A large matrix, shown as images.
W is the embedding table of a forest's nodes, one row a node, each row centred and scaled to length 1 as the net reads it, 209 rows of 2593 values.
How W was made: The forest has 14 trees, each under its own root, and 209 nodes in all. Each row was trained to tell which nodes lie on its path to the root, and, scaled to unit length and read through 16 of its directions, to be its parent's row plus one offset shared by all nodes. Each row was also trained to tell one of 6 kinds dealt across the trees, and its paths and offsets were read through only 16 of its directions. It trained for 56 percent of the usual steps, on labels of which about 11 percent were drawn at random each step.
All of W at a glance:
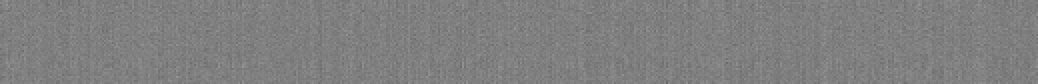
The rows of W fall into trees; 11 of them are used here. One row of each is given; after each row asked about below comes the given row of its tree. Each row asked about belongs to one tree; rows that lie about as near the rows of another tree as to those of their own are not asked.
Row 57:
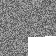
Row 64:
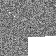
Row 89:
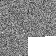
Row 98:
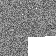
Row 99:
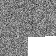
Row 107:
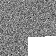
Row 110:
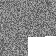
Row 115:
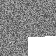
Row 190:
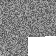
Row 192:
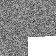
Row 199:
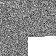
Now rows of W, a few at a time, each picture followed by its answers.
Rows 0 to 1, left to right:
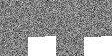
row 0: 110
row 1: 190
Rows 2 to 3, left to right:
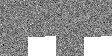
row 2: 98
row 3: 89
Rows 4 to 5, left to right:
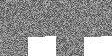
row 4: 115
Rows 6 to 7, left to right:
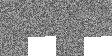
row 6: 64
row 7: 89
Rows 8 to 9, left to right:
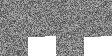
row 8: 199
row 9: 110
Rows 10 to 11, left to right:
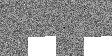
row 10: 98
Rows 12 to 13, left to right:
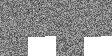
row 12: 89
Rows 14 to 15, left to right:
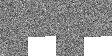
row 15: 89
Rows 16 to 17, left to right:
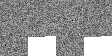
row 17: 98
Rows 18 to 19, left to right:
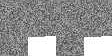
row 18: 192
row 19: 89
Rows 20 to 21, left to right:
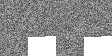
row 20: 64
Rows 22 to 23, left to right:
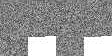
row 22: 190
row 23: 110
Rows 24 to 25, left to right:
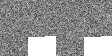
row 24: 89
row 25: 190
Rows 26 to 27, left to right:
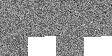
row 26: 199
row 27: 99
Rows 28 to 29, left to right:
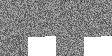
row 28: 199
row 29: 99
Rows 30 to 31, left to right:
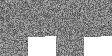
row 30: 115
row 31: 64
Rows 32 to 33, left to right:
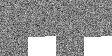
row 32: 107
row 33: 107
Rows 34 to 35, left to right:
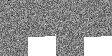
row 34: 98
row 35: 115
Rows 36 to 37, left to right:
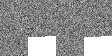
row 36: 190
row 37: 115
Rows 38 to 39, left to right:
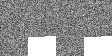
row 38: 110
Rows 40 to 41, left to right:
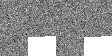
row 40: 98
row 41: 110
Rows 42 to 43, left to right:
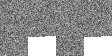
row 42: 110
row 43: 89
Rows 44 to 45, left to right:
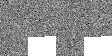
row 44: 89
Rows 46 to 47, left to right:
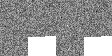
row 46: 64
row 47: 110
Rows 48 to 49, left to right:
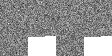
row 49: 107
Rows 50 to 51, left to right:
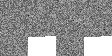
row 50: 99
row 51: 115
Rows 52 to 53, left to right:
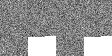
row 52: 199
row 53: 199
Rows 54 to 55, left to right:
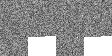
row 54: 192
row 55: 107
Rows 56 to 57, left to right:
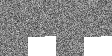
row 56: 57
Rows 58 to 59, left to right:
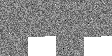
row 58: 192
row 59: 99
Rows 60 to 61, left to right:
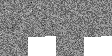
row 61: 99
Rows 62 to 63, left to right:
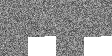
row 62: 57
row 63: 98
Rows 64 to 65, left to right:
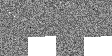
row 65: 190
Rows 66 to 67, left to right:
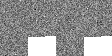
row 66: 89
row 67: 190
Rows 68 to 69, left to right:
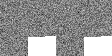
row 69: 115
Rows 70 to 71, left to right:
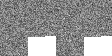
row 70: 99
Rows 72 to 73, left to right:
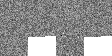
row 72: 99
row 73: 199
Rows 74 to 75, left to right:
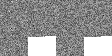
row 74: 98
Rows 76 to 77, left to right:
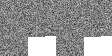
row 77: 192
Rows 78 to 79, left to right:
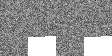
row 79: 57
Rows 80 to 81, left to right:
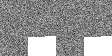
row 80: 199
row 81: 107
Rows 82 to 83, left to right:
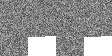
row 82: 64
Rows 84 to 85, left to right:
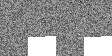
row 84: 89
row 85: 190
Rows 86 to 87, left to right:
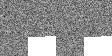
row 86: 99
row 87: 98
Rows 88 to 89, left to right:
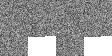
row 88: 99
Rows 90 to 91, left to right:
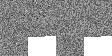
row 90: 115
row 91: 199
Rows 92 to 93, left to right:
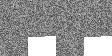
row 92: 115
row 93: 57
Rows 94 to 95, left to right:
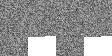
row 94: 192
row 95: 89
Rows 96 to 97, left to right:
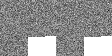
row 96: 89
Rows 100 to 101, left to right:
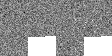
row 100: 99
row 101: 99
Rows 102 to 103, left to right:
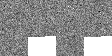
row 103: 199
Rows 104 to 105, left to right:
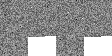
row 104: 110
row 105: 190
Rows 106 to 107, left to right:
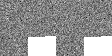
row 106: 89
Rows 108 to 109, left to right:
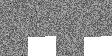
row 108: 99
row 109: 192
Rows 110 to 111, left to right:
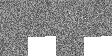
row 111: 98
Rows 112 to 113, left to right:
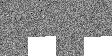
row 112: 110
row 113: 110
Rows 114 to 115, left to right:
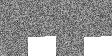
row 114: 115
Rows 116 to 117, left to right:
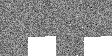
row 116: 110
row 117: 199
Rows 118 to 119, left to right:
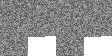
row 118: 99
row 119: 99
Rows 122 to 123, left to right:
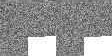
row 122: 115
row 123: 115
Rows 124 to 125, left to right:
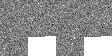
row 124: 190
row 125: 190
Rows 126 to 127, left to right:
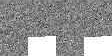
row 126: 115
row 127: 110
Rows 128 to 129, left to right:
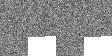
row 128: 64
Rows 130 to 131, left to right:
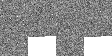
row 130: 110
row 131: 192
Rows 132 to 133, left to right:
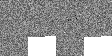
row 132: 199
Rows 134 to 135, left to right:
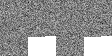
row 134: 190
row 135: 99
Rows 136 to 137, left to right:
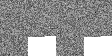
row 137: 199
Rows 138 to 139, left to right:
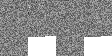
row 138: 99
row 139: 192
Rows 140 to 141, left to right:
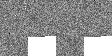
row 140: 199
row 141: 199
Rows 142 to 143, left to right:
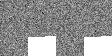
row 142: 110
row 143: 115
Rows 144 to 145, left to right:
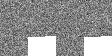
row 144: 64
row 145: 190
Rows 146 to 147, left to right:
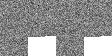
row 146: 192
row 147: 115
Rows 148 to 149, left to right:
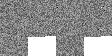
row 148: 64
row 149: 199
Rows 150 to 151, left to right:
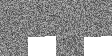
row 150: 107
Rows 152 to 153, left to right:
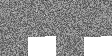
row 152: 192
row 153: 199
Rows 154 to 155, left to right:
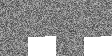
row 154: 57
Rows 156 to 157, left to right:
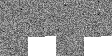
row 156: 107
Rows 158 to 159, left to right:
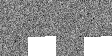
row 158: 115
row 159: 190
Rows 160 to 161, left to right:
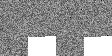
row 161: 89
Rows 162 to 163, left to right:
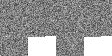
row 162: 64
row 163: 192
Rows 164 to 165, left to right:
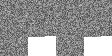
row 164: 107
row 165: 64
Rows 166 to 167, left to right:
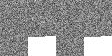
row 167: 107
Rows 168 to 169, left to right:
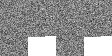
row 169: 192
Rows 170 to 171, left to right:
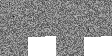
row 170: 192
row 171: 190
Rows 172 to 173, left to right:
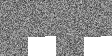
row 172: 190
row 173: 199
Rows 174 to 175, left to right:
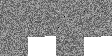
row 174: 57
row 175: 89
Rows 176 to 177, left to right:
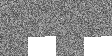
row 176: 89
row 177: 99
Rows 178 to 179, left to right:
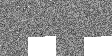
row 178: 98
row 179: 192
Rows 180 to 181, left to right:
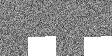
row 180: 115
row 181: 190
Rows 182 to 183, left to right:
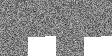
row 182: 99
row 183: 98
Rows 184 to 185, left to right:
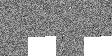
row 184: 99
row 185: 98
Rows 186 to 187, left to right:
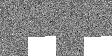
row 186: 199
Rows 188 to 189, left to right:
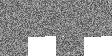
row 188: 57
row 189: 89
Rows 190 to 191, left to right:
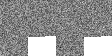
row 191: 89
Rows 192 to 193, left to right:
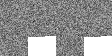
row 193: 199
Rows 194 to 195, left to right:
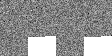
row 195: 99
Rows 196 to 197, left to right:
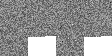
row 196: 192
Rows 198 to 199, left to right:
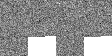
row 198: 89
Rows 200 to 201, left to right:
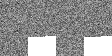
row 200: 98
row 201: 110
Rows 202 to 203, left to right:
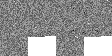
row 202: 199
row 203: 98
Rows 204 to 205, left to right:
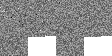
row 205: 192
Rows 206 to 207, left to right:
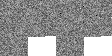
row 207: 98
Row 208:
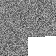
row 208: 89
